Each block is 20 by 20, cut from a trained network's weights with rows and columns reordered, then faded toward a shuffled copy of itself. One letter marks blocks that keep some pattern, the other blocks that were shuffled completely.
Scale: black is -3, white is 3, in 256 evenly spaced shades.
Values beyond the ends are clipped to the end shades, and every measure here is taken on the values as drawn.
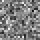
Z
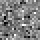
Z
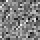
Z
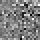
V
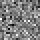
Z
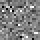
V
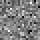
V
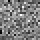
Z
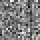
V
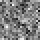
V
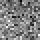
Z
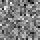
Z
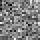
V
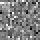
V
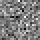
Z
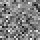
Z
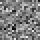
V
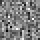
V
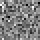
V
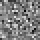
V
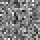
Z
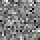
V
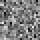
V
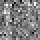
V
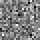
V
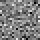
Z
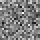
Z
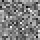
Z
